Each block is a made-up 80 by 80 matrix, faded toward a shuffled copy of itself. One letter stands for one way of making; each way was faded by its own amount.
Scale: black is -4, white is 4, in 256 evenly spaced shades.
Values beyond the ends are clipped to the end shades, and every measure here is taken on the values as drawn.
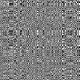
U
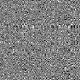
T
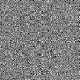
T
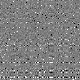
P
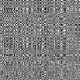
U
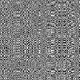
U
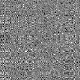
T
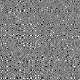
P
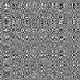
U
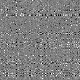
P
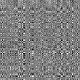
U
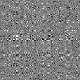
P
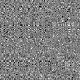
T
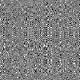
T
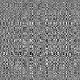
U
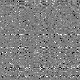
P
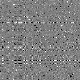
P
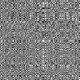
U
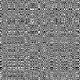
U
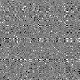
P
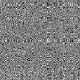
T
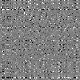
P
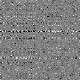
P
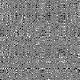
P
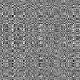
U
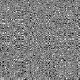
T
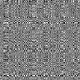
U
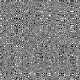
P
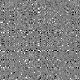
P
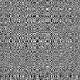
U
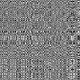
U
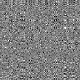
T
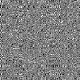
T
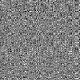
T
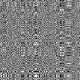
U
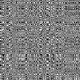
U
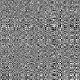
U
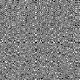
T
